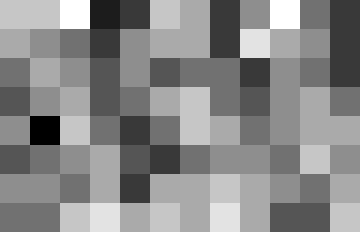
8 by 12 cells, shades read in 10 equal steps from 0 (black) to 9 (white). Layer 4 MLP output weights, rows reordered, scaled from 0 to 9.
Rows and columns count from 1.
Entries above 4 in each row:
7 8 4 6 7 6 9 8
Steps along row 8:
same up up down up down up down down same up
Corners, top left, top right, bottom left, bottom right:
7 2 4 7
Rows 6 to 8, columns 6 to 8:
2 4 5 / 6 6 7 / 7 6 8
